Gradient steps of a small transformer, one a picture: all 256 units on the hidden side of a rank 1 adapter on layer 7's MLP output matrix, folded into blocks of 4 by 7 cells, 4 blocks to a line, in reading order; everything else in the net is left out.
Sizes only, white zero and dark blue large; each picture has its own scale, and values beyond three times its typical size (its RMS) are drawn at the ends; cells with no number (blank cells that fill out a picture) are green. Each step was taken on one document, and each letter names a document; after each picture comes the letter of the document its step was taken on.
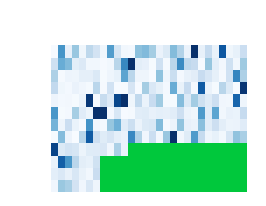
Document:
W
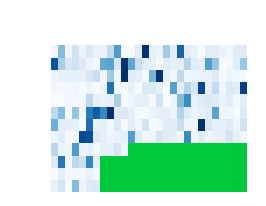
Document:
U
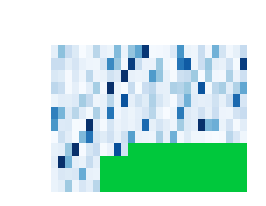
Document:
W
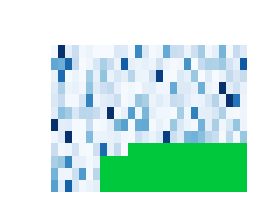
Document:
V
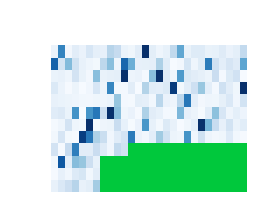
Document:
U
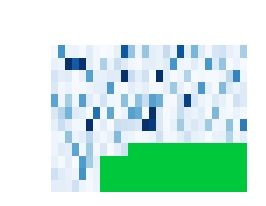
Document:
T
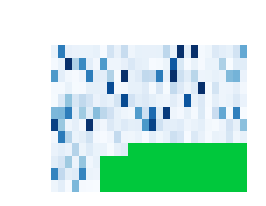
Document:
T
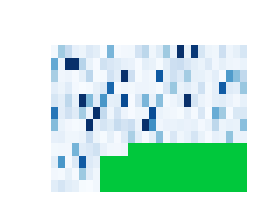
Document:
T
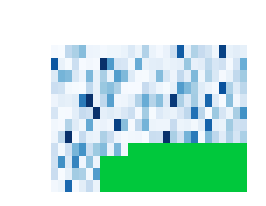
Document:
V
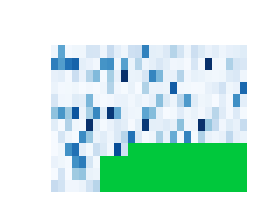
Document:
U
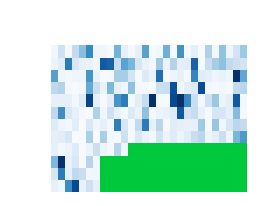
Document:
V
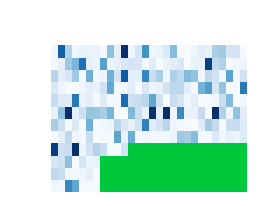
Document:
T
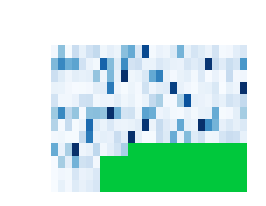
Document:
U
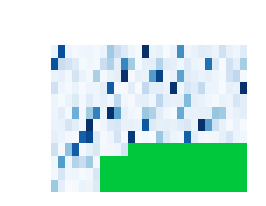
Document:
U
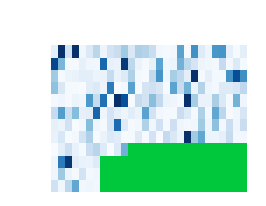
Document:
W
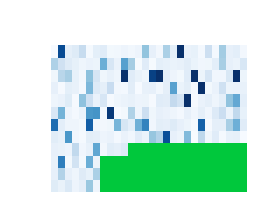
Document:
V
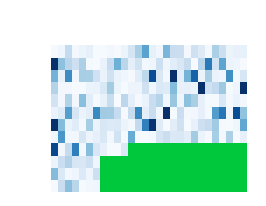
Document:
T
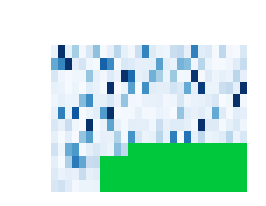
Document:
W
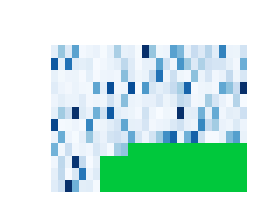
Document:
W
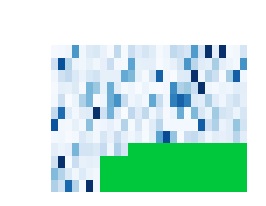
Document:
V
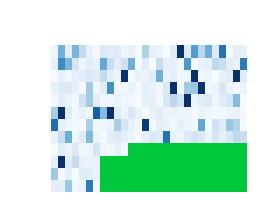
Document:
V
